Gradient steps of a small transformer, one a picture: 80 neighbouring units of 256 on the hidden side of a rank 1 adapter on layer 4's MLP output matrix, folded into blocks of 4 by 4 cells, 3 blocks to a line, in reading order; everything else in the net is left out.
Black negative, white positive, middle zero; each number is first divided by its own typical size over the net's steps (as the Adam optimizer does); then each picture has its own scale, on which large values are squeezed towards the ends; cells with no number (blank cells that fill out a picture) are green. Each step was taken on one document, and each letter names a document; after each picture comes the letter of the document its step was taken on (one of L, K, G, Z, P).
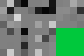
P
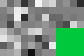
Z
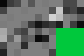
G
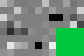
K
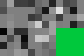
G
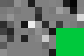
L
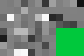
Z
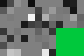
L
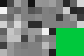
G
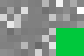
K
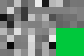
Z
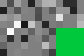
L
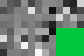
G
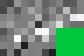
G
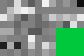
Z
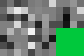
Z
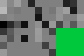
L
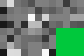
L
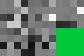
Z
